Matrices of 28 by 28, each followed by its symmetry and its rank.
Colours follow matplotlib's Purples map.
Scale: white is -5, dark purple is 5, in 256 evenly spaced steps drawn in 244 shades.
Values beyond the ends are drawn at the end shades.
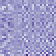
neither, rank three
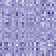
neither, rank three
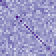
symmetric, full rank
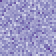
symmetric, full rank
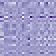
neither, rank three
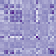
symmetric, rank three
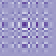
symmetric, rank one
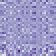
neither, rank three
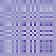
symmetric, rank one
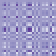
symmetric, rank one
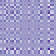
symmetric, rank one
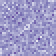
symmetric, full rank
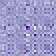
symmetric, rank three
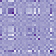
symmetric, rank three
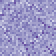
symmetric, full rank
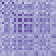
symmetric, rank three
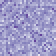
symmetric, full rank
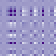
symmetric, rank one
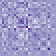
symmetric, rank three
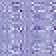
neither, rank three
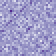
symmetric, full rank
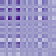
symmetric, rank one
